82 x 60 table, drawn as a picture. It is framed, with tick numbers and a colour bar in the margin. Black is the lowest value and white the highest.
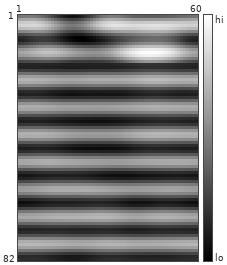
Seam: horizontal, 20% of the way down, the bottom part calmer. Ninth with the highest average: top right. Average level on the scale: 40%. Lone odd cells: none. Stripes: horizontal, repeating 9 times.
